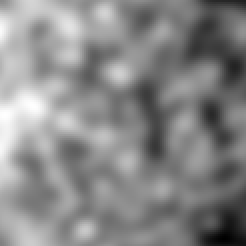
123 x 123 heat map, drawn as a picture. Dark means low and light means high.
Slope: up to the left. Odd rows or columns: none. Grain: smooth. Histogram: bell-shaped.
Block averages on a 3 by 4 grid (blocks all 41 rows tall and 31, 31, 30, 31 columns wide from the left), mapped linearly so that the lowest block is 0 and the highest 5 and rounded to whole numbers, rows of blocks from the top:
4 3 2 0 / 5 3 1 1 / 3 2 2 0
